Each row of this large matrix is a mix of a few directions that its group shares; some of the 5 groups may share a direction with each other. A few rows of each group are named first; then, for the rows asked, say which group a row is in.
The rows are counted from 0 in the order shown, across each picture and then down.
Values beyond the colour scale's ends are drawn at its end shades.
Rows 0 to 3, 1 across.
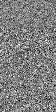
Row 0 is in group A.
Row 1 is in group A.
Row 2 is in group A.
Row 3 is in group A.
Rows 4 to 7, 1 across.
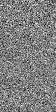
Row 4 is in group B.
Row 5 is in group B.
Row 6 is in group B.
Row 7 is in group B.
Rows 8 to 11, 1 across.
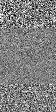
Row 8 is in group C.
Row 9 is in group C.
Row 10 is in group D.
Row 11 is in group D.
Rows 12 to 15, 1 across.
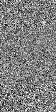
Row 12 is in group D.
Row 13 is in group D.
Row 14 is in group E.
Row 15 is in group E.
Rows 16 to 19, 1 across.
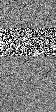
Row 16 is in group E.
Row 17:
C
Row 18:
A
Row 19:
E
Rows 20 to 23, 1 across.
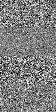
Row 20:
B
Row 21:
B
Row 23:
C
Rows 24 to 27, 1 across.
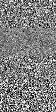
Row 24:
D
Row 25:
A
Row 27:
D
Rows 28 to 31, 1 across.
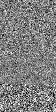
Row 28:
D
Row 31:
A
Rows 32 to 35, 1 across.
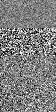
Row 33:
B
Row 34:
E
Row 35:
E
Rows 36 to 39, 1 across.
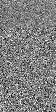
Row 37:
D
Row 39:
E
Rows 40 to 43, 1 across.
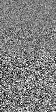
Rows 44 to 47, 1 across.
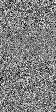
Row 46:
A
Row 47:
E
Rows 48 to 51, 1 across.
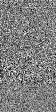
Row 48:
D
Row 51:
D
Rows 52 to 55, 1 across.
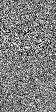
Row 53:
C
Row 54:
B
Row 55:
E
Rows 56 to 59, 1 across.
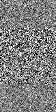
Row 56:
E
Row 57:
A
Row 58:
B
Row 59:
A
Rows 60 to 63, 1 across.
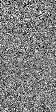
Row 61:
B
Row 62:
E
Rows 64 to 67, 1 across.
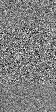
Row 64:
D
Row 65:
B
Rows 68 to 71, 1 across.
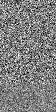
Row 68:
D
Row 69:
B
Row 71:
B
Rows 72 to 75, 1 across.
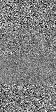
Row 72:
B
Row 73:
B
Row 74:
A
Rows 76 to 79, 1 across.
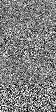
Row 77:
D
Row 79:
B
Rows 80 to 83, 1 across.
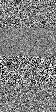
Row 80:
D
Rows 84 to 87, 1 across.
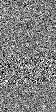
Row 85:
E
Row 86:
D
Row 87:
D
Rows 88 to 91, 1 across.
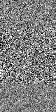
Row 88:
E
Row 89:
C
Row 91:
A
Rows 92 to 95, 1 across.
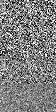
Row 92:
A
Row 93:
B
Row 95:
B
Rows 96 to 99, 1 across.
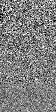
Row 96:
C
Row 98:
B
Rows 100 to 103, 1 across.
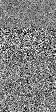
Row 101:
E
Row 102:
A
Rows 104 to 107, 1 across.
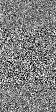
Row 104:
C
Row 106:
B
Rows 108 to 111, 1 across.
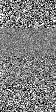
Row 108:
C
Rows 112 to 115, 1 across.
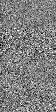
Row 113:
C
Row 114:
D
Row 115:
A
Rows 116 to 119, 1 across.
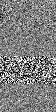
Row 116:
C
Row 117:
D
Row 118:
E
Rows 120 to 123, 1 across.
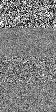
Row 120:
A
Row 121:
A
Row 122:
B
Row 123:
B
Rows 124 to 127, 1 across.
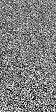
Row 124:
B
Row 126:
E
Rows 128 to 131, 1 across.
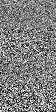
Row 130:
B
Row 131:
B
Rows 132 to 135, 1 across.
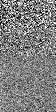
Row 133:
C
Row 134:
C
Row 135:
E
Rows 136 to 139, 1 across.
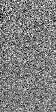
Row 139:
B
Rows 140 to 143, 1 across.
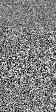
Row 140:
B
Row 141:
A
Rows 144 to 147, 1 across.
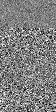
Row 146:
E
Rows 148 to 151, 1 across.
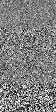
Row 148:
A
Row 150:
A
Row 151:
A
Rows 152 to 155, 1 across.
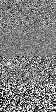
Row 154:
D
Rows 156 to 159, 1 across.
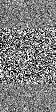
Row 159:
D
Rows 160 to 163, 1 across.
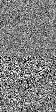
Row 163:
C
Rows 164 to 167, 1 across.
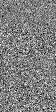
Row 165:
B
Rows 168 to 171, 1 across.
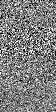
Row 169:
B
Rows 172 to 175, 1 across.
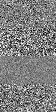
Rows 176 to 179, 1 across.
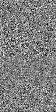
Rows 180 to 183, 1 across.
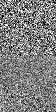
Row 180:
D
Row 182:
B
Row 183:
E
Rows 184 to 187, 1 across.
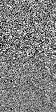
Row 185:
C
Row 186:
B
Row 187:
B
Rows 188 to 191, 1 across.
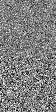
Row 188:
B
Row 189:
E
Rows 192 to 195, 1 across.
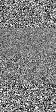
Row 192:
B
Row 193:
B
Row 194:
D
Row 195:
B
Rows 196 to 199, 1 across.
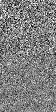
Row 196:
D
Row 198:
D
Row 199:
A
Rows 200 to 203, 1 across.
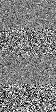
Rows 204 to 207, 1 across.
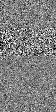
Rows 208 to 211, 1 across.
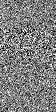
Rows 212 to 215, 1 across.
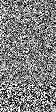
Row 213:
B
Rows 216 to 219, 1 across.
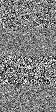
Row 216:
E
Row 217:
B
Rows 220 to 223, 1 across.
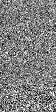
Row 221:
D
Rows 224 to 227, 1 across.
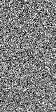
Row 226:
B
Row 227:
B
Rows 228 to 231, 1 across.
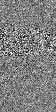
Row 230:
A
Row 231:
E
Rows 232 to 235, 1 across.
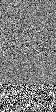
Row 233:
E
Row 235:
A
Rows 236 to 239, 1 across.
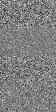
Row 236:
B
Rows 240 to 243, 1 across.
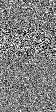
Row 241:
B
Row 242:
D
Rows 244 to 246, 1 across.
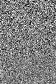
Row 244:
A
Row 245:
B
